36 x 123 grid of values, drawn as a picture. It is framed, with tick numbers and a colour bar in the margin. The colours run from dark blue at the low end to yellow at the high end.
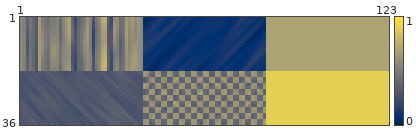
It is made of 2 by 3 panels. Panel 1,1: middling, streaked downward, strong in contrast. Panel 1,2: very low, slanting up to the right, faint in contrast. Panel 1,3: high, flat. Panel 2,1: low, slanting down to the right, faint in contrast. Panel 2,2: middling, checkered, strong in contrast. Panel 2,3: very high, flat.
